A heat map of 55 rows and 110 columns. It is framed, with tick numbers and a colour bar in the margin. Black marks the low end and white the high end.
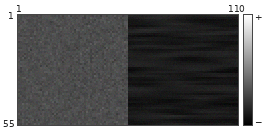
The table splits into one row of 2 panels. Panel 1,1: low, fine-grained, faint in contrast. Panel 1,2: very low, streaked across, faint in contrast.
